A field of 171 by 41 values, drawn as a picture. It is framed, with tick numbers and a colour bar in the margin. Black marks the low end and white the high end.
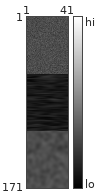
It is made of 3 by 1 panels. Panel 1,1: low, fine-grained, faint in contrast. Panel 2,1: very low, streaked across, faint in contrast. Panel 3,1: low, blotchy, faint in contrast.
